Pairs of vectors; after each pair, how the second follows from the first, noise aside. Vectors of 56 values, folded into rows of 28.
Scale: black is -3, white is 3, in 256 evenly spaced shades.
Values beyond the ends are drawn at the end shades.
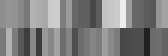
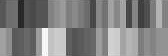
reversed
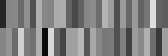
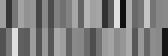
reversed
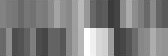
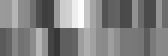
reversed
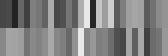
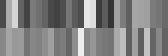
sign-scrambled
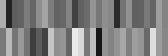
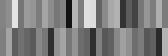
reversed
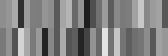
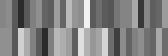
sign-scrambled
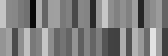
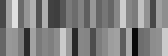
reversed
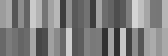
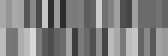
reversed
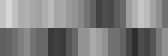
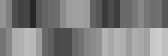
reversed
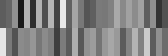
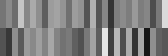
reversed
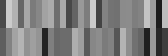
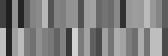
reversed
